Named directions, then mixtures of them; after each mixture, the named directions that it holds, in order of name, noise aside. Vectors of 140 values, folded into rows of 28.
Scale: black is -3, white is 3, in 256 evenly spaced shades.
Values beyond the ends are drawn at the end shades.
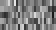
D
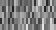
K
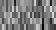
D, K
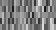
K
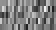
D, K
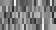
D, K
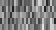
K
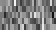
D, K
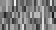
D, K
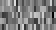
D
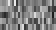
D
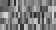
D
